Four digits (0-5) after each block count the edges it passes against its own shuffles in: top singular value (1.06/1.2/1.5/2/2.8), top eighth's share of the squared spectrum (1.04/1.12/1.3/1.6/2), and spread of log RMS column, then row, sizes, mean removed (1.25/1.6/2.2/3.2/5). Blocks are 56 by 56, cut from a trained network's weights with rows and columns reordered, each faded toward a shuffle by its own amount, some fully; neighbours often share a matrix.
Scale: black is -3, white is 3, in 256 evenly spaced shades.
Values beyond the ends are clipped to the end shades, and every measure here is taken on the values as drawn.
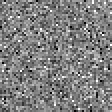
1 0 0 0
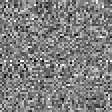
3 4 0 2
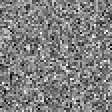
1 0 0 0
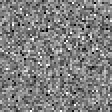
0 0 0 0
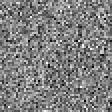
2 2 0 0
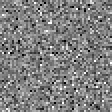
1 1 0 0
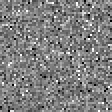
1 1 0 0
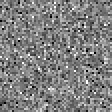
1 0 0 0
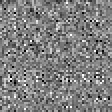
3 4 2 2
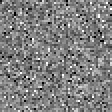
0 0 0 0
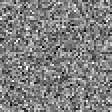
0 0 0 0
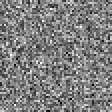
2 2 0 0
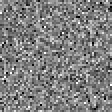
2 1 0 0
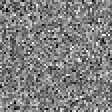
1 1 0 0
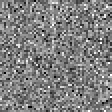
0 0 0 0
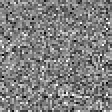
3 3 1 2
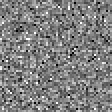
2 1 0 0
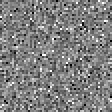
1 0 0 0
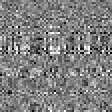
4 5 0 3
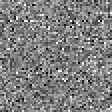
2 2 0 1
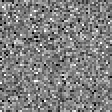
1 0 0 0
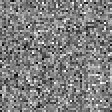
2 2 0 1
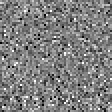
2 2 0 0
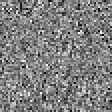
1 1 0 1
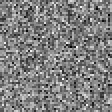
2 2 0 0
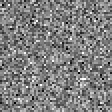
1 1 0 0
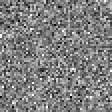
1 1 0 0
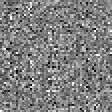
2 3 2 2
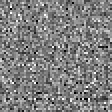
3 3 0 2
